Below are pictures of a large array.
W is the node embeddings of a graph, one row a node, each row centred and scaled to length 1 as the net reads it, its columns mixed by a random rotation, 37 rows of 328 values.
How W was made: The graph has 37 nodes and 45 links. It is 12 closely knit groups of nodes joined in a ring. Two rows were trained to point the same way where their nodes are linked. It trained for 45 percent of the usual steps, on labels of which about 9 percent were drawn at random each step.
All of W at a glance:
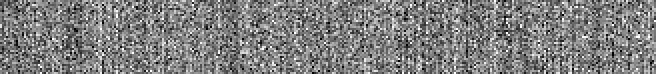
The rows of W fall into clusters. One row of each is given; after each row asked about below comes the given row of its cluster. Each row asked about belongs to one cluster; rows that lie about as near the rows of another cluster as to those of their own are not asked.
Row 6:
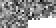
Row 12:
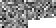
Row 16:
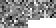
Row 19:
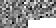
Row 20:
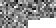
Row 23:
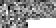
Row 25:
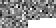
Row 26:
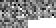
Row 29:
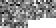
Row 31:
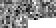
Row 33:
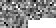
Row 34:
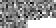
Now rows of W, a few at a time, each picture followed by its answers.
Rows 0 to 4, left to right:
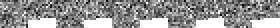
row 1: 16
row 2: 25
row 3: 26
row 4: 29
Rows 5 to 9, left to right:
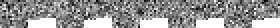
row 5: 23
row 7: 33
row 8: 19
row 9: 6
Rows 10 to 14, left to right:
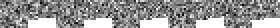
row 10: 31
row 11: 25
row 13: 12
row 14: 29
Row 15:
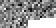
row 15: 19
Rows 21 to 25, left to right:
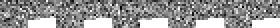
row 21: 26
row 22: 20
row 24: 34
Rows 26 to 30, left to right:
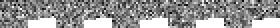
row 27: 16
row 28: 20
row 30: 33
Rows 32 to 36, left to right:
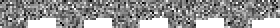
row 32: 34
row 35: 23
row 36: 33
